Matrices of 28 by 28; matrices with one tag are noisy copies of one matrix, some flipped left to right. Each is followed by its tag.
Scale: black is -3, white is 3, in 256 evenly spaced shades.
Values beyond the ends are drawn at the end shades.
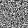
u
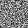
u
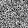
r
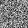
r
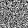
u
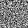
u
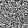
u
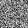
r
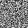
u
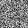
r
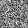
r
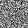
u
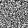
u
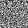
u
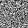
u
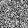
r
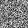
r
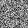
r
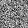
r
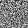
u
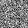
r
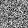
r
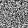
u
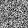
r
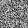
r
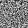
u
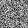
r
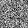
r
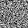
u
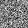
r
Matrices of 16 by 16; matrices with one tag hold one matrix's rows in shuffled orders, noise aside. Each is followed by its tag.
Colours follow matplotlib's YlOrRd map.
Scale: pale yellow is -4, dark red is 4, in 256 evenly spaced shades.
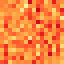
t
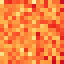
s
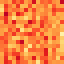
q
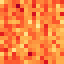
q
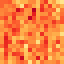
q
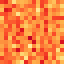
q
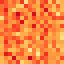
q
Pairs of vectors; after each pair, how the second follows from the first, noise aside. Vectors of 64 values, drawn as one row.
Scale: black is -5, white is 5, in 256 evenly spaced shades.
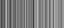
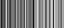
scaled up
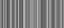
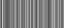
shuffled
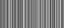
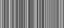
shuffled
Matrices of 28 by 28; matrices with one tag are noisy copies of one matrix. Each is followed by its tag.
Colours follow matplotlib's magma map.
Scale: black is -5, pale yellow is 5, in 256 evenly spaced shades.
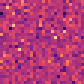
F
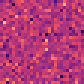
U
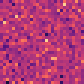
U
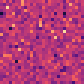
F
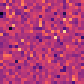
F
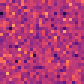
F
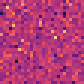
F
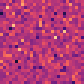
F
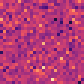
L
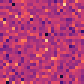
U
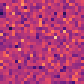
F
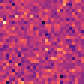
U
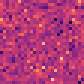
L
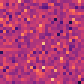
L
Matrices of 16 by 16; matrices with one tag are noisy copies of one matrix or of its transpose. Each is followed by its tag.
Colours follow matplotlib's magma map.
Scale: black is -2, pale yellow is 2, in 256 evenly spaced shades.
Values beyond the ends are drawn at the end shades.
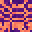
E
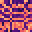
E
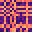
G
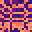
E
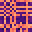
G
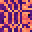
E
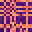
G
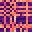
G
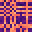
G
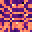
E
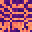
E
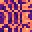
E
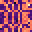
E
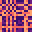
G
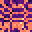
E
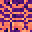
E
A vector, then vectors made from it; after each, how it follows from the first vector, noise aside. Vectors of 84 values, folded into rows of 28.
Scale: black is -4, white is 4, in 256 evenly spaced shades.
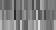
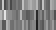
wrapped around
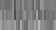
shrunk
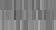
shrunk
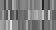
wrapped around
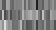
wrapped around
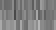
shrunk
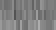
shrunk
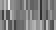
wrapped around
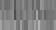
shrunk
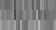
shrunk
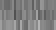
shrunk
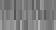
shrunk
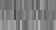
shrunk
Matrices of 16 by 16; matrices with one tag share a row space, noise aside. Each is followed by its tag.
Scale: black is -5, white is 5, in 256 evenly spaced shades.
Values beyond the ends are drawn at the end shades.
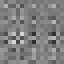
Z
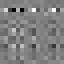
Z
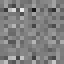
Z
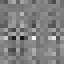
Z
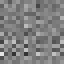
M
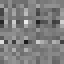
M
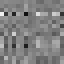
M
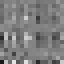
M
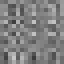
Z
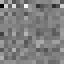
M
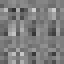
Z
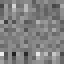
M
